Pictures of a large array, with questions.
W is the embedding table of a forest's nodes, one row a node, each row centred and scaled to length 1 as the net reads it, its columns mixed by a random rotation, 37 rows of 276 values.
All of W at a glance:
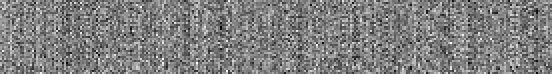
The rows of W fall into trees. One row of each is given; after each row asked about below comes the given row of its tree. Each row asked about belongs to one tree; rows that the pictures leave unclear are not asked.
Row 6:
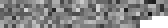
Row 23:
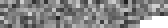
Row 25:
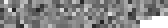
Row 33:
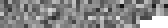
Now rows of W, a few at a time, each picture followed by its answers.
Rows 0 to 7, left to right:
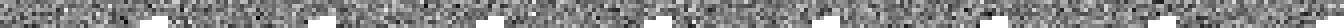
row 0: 23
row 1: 25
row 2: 33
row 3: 23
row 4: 25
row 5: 6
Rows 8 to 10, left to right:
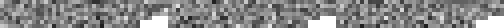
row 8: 25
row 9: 23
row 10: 23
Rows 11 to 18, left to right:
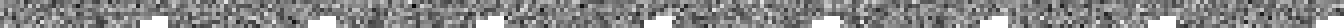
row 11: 25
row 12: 23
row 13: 25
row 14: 25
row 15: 23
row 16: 25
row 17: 25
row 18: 23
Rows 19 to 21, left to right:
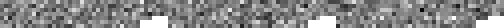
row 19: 6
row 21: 33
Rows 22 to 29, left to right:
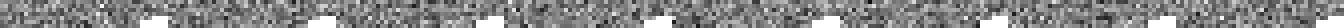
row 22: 23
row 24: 25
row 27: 25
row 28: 25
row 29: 23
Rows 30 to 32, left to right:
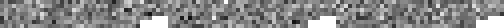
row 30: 6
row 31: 23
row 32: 23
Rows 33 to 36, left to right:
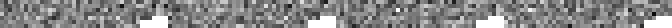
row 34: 33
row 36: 6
